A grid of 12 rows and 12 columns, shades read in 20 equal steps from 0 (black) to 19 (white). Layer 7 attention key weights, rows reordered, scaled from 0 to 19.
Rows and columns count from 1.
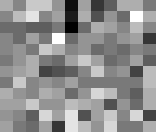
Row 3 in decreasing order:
14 13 12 10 10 9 8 8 8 7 7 0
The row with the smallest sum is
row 3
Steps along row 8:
up down up down up down same same same same up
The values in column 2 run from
8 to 15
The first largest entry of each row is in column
3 11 11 5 4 7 8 2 8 3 6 6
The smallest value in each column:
8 8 7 5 4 0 6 4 6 8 5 4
